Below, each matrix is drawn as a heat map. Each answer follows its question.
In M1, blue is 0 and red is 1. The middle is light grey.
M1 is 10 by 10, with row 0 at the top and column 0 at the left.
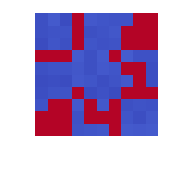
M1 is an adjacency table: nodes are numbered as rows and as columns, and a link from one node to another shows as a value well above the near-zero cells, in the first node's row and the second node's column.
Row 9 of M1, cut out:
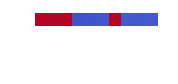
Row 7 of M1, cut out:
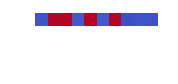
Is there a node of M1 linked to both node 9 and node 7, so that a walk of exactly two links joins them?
yes
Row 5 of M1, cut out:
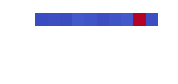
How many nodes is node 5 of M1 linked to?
1
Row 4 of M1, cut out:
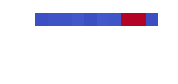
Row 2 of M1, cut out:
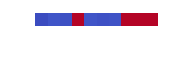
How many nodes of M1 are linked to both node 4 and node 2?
2
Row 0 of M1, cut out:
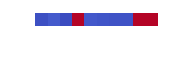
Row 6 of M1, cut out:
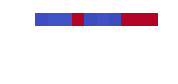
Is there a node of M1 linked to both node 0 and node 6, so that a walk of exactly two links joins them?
yes
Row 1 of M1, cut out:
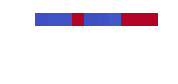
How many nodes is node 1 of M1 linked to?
4
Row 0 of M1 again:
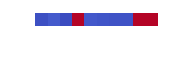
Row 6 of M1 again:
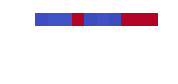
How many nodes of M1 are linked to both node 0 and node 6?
3
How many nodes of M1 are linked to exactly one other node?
1
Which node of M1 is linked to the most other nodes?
node 8
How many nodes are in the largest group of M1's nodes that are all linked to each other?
2
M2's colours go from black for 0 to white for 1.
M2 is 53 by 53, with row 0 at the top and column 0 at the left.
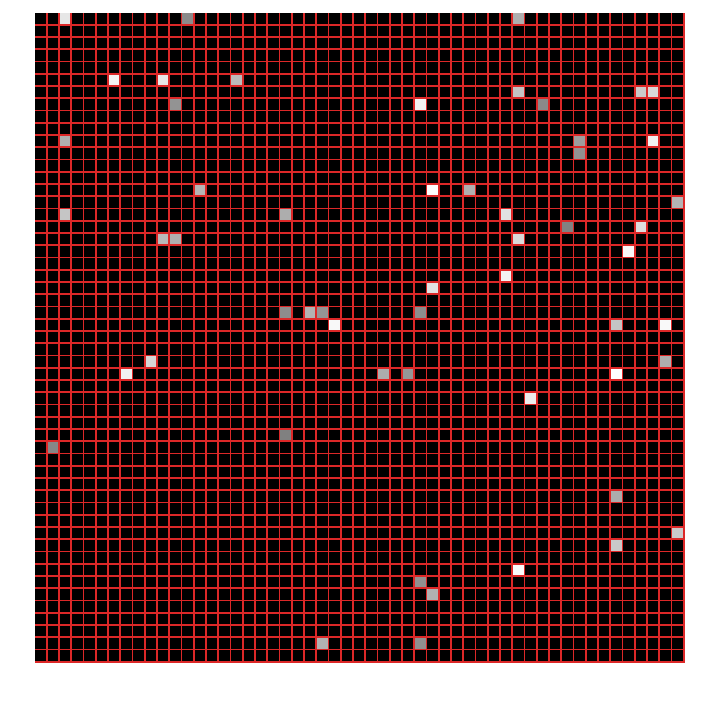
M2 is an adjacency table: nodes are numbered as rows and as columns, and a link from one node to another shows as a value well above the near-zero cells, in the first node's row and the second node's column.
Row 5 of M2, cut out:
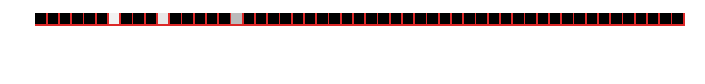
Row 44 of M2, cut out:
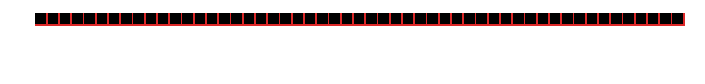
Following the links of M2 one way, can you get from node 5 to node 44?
yes
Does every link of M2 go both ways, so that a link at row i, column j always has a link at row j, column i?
no
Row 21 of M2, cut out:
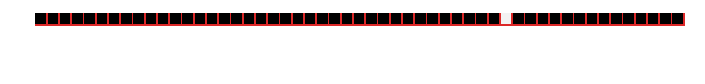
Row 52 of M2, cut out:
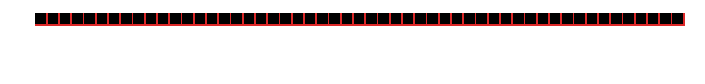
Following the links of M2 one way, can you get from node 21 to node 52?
no
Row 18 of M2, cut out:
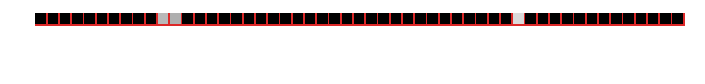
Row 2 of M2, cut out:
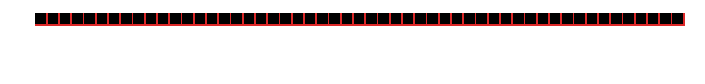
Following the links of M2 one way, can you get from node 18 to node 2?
yes
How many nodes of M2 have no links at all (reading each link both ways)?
8
